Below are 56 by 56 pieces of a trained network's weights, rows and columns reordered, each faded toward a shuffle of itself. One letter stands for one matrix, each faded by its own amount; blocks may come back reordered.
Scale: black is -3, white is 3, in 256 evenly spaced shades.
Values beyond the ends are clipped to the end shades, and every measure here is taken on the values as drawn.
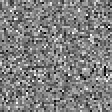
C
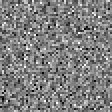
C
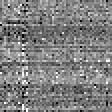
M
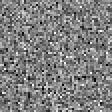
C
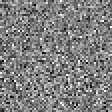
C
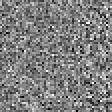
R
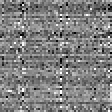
M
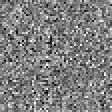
R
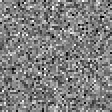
C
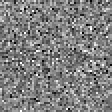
C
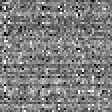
M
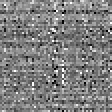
M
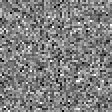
C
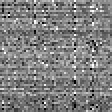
M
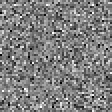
C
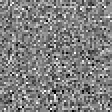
R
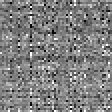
M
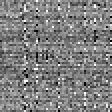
M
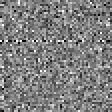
R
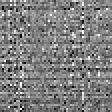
M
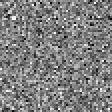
C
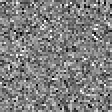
C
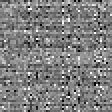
M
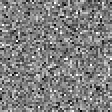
C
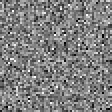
C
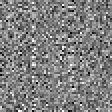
R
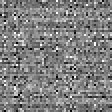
M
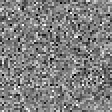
R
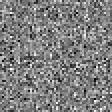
R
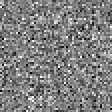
R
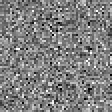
R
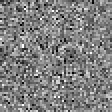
R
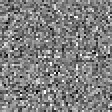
R
